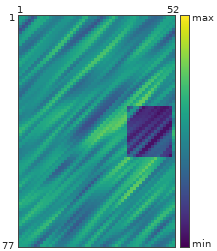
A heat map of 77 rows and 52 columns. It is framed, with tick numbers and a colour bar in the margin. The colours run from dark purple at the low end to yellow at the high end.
Histogram: skewed, a long tail of low values. Roughest part: middle right. Grain: diagonal, up to the right. Average level on the scale: 50%. Ninth with the lowest average: middle right. Odd patch: lower, in the middle right.
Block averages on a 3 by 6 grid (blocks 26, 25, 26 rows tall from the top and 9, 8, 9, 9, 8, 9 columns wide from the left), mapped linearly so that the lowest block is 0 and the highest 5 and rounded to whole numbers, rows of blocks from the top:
444444 | 454510 | 543554
